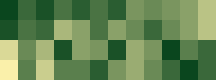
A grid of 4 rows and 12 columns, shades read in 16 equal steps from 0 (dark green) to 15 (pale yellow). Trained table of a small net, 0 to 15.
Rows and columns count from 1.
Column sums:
29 18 26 20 23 17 18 31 22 16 21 28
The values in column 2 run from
3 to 6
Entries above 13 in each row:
0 0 0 1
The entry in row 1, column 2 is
3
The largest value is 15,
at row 4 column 1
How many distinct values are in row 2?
7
